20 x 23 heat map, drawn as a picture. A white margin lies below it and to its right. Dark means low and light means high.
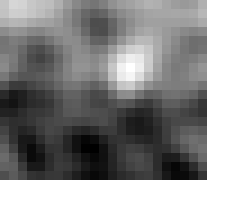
The field is mottled with small blotches. On average the colour sits 40% of the way up the scale. The bottom middle is the ninth with the lowest average. The field climbs toward the top. No lone cell stands out from its neighbours.
